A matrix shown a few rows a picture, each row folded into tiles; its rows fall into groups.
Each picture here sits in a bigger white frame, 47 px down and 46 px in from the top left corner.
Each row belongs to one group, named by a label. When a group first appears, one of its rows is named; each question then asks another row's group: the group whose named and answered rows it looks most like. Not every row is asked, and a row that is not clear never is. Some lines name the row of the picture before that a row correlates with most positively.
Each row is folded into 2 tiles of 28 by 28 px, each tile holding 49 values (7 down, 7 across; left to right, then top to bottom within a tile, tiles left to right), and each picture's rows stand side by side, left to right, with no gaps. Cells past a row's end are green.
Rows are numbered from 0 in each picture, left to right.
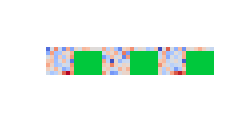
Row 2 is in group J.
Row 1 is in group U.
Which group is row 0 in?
J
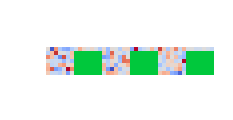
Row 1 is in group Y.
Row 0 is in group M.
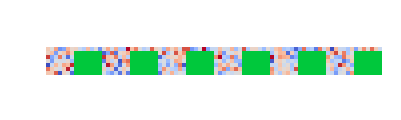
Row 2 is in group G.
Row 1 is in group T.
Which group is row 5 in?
M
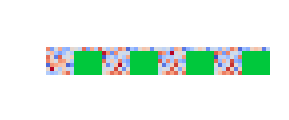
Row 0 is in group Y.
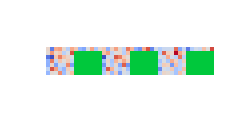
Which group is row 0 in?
G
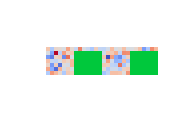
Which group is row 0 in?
Y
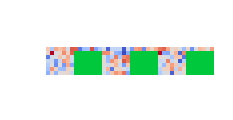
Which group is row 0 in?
G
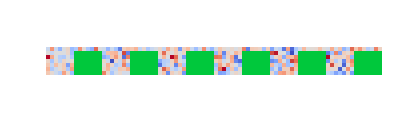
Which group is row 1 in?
U
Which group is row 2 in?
G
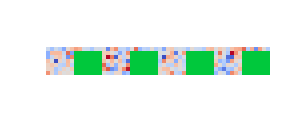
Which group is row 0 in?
U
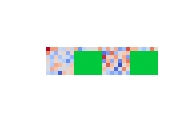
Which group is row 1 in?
T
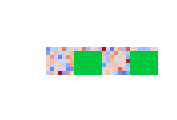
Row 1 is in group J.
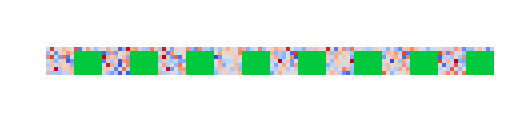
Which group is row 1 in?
T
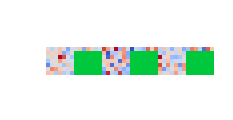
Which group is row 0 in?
G
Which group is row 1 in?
Y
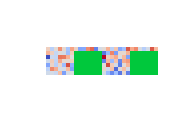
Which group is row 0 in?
G
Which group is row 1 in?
T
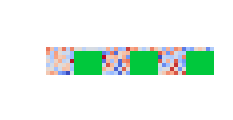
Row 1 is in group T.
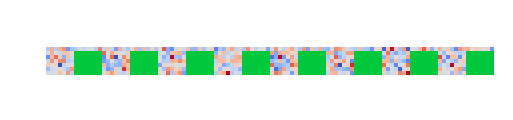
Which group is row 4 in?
Y
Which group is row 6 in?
J
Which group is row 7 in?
M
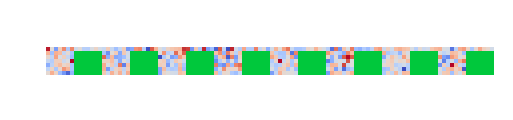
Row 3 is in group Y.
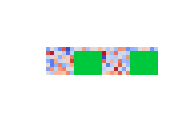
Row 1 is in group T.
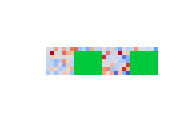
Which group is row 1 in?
M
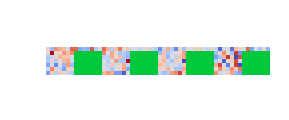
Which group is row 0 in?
G
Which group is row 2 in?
J
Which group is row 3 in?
U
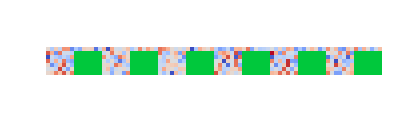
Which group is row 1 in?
M
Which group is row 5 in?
U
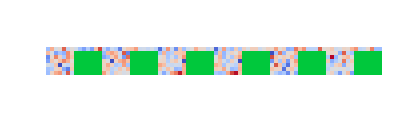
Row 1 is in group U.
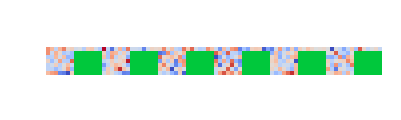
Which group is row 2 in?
T
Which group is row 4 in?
J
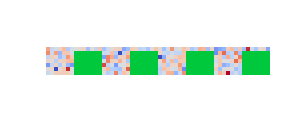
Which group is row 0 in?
Y
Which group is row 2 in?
G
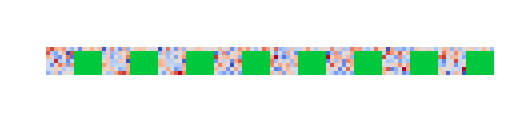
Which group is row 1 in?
J
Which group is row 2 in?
J
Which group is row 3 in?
T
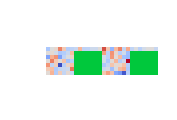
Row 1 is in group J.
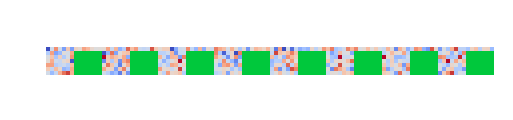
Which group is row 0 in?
J
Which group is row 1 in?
T
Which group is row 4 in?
M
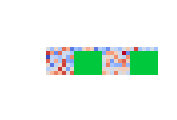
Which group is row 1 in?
U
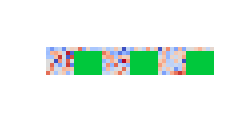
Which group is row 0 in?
U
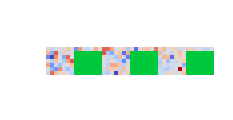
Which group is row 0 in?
Y
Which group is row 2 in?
Y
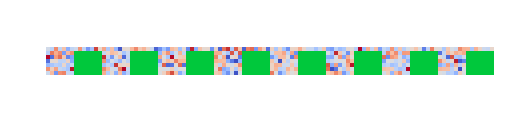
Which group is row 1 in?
M
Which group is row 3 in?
M
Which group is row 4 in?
U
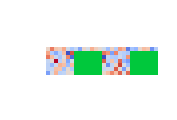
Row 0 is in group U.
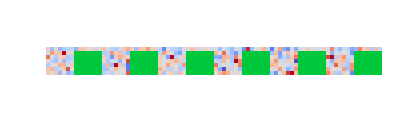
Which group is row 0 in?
M
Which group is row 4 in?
J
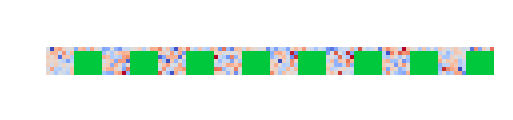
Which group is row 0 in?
M
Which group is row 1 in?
J
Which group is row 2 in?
U
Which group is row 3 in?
M
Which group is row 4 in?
U
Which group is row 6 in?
Y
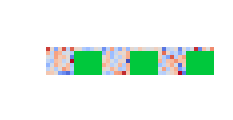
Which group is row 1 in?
J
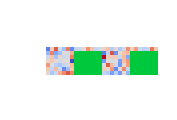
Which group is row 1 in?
T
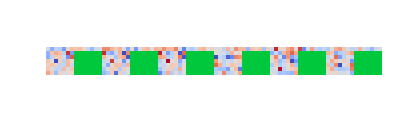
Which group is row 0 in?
U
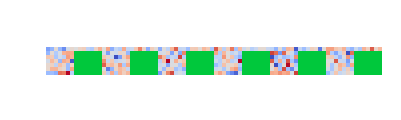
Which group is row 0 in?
J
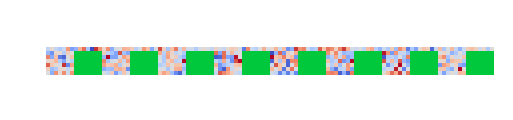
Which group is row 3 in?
Y
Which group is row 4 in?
T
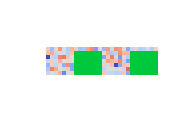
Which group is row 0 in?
G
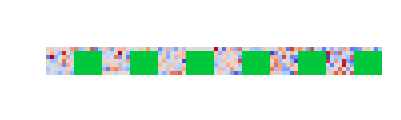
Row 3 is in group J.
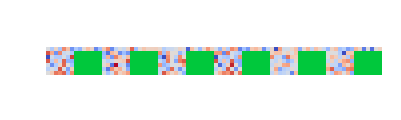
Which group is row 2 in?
Y
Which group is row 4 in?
M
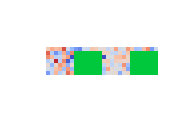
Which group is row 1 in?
G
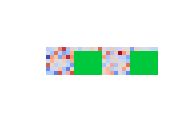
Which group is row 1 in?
M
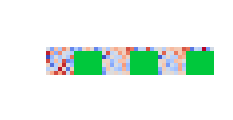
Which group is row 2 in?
G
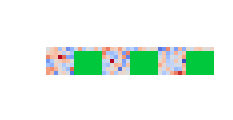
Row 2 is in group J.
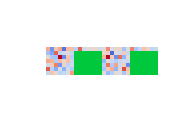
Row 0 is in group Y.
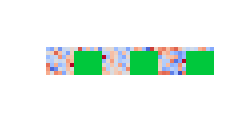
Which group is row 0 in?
Y
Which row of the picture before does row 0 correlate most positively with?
0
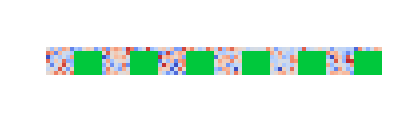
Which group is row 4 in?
Y
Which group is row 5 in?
Y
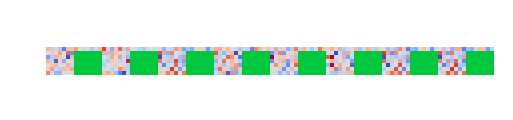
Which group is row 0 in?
U
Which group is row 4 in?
T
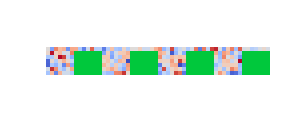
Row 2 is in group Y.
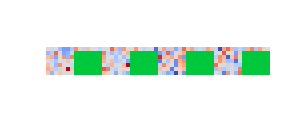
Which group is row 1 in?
M
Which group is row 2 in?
T
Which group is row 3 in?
M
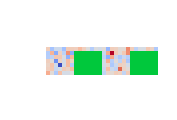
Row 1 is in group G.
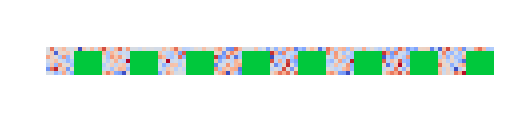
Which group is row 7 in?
J
